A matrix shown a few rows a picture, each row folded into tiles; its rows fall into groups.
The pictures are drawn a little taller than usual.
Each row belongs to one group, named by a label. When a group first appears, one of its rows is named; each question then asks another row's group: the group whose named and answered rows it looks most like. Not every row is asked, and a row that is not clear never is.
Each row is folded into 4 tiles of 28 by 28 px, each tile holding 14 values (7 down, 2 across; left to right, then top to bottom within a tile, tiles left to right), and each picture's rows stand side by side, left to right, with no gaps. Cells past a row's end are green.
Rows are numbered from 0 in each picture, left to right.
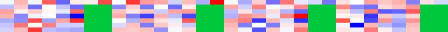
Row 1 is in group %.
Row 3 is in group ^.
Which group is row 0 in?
%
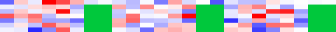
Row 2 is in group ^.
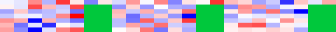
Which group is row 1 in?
%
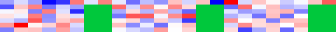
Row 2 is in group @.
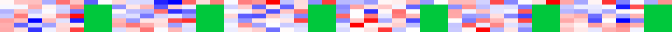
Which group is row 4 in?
%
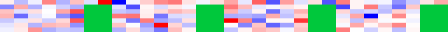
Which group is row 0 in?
%
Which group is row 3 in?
@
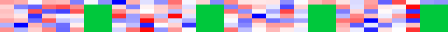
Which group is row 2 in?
@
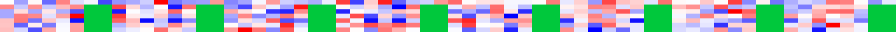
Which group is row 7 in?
^
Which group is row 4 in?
@
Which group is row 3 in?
@
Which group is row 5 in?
^
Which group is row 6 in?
^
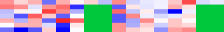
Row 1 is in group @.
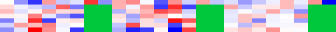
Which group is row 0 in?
%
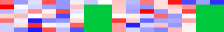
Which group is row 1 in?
^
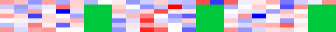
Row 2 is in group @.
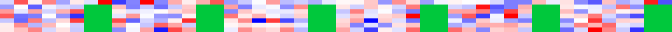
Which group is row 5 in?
%
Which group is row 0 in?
%
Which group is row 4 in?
@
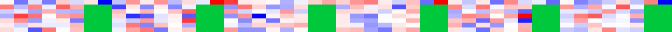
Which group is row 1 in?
%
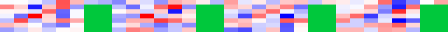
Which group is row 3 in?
@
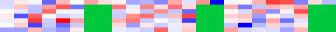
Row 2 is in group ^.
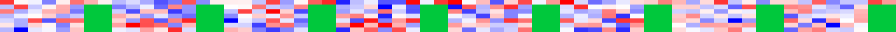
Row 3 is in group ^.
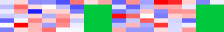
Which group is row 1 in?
^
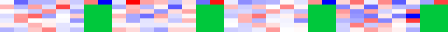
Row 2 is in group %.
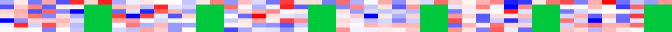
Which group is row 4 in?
@
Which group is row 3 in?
@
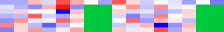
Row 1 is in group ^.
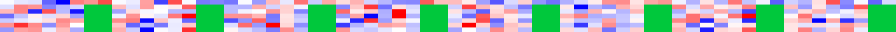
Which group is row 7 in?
@
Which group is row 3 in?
@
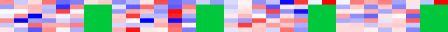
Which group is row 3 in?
%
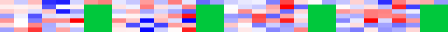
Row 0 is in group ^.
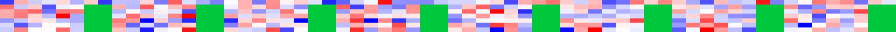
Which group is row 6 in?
%
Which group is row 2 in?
^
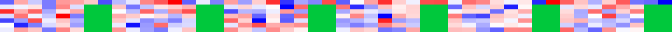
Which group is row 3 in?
^
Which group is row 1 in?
^
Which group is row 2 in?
@
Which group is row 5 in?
^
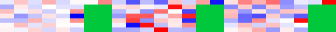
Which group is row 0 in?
%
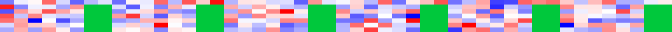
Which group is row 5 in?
@
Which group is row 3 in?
%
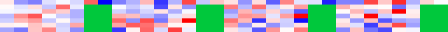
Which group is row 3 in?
^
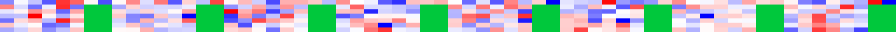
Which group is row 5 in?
@
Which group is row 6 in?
@
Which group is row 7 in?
%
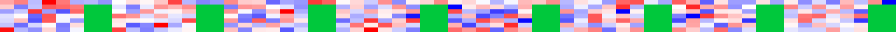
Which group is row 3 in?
%
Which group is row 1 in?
^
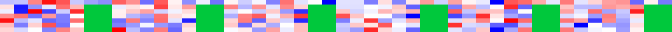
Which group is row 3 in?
%
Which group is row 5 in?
^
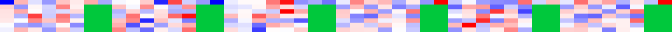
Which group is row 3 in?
%
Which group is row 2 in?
^
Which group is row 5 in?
%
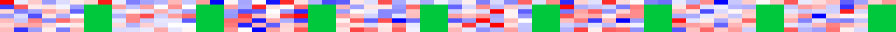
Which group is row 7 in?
@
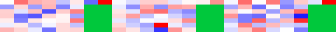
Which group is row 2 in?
%
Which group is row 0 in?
%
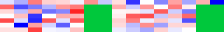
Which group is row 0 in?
^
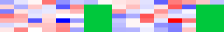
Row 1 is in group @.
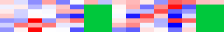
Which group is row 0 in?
%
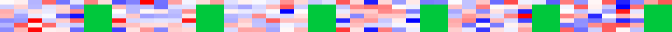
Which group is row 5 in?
@
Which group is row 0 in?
%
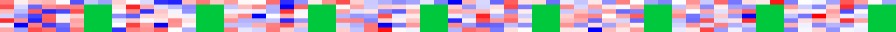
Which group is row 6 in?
%
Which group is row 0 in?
^
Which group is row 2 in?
@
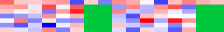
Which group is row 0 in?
^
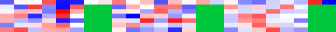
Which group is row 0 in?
@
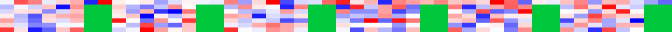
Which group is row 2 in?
@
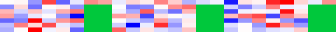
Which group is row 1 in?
^
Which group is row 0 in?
%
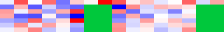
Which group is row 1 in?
@
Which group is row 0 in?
%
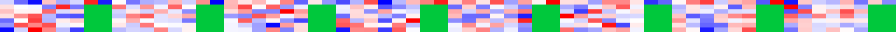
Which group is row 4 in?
%
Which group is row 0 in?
%
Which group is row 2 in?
^
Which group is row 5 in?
^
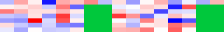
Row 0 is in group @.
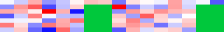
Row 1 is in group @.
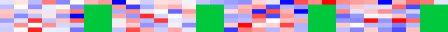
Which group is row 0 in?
%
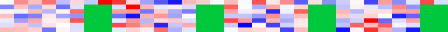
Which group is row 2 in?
^
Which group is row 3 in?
%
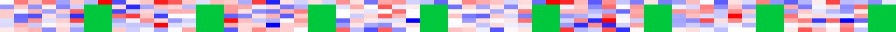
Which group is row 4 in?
%
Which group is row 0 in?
%
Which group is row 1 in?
^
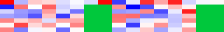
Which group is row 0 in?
@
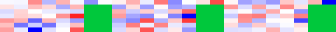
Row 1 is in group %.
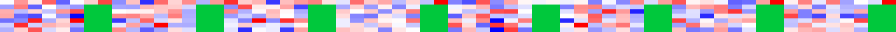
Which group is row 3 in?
%
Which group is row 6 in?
@
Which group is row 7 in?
%
